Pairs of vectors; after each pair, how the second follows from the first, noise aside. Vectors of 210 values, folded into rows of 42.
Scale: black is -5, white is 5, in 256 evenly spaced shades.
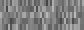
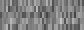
negated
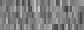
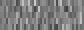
sign-scrambled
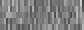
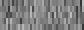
negated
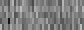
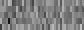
sign-scrambled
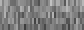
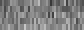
negated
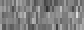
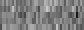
negated
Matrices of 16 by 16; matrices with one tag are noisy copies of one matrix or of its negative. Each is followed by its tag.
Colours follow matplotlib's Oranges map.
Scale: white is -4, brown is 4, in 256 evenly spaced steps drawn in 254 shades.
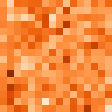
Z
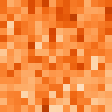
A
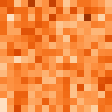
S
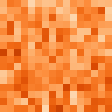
A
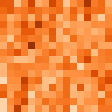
S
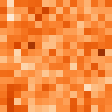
Z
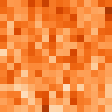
A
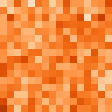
S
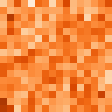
S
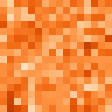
Z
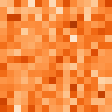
S
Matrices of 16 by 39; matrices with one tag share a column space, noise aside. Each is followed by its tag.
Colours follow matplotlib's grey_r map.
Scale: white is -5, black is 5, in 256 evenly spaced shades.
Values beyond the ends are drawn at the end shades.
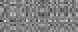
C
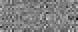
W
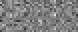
C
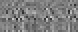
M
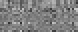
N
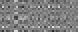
W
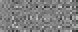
W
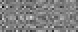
W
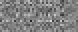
C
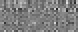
N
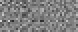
C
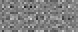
W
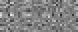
C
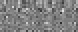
N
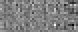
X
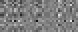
C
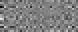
W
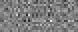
C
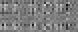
X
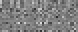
N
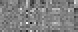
N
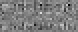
X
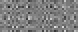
W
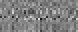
M
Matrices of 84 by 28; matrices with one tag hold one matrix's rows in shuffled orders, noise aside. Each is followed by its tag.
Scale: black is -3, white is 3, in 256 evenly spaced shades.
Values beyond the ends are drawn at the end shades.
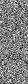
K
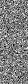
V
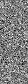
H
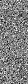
V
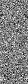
V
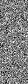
H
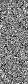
K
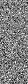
H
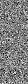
H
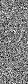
H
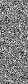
H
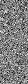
V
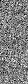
H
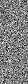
H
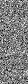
H
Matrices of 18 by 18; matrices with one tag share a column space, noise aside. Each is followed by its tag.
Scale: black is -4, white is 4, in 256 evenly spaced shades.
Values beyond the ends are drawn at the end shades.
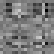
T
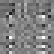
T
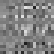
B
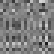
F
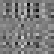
T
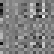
T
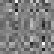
F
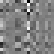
F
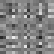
T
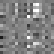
T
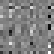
B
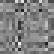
F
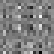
B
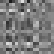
F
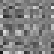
B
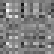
T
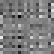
T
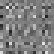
B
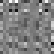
F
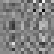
F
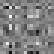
B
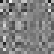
F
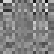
F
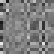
F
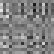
T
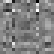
F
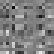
B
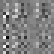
T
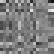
F
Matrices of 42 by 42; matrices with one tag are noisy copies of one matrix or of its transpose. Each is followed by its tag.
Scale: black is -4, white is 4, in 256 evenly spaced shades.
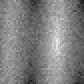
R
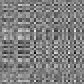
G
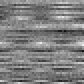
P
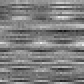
P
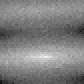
R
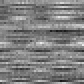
P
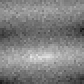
R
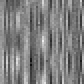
P
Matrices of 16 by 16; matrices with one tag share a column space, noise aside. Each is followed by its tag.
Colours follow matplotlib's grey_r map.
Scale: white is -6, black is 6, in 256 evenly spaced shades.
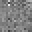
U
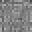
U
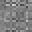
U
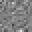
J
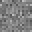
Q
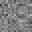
Q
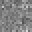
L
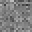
U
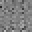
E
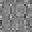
Q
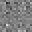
J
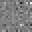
J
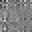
U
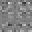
J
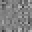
L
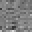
E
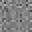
U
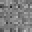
L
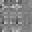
L
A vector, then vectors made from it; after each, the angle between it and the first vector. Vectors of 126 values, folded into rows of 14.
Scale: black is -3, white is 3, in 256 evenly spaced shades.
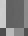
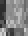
nearly opposite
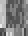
nearly parallel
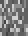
orthogonal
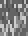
orthogonal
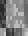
nearly opposite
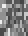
partly aligned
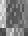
nearly parallel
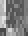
nearly parallel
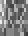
partly aligned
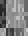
nearly opposite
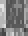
nearly parallel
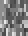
partly aligned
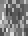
partly aligned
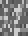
orthogonal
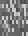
orthogonal
